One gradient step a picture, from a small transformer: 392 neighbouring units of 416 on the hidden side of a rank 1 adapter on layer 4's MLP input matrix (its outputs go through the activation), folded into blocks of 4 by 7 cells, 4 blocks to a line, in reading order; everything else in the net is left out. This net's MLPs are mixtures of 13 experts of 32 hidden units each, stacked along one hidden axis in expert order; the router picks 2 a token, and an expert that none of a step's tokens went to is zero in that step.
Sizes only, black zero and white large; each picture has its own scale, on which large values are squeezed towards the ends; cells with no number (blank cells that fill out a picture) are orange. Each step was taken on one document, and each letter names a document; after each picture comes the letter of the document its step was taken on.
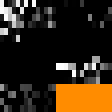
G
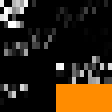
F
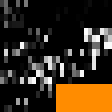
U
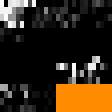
G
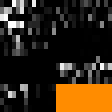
F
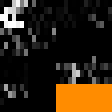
F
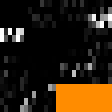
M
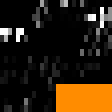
M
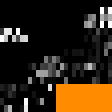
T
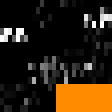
T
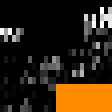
M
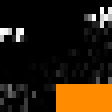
M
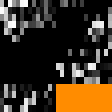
G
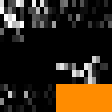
G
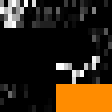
G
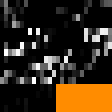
U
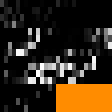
U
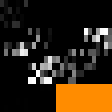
U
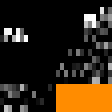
T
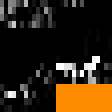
G
